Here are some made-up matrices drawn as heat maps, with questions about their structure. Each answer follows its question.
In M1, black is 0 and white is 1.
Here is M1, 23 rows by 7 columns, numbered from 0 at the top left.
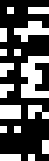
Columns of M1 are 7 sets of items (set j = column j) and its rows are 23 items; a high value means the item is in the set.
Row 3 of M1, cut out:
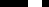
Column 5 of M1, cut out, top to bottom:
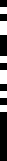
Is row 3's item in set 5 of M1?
yes
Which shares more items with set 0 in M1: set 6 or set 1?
set 1
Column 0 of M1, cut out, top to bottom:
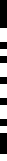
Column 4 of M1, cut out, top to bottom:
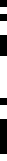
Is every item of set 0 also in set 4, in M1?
no
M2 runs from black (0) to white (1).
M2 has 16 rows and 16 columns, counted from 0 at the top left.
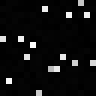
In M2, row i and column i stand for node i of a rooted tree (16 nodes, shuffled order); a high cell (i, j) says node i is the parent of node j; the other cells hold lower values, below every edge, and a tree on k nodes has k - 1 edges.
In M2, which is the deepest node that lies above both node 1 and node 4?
9
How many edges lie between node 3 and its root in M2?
6
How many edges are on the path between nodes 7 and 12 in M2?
7
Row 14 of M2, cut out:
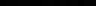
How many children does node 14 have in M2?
0
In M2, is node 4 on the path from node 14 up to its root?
no
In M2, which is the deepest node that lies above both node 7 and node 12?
10
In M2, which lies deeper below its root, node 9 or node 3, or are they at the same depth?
node 3
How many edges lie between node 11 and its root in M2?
1
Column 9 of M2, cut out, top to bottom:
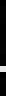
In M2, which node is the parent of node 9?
11
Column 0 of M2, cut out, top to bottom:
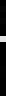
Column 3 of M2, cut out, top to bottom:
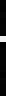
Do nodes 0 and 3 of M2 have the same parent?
yes
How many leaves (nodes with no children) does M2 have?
6
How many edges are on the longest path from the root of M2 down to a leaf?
10
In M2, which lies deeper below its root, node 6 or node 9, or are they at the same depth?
node 6
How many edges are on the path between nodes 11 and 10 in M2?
2
